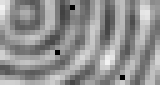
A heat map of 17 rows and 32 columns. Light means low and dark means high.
Three lone cells stand out, each far higher than its neighbours. There is no overall slope. The ninth with the highest average is the top middle. Concentric rings centre on the top left.
